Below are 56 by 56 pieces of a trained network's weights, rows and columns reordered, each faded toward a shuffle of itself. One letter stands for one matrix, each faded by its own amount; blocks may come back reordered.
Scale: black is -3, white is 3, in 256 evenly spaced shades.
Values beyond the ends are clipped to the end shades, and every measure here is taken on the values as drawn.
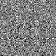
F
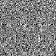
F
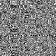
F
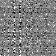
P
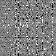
P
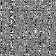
P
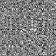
F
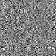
F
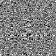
F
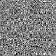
F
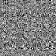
F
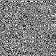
F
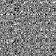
F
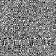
F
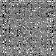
P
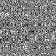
F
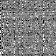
P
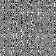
P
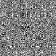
F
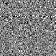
F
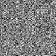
F
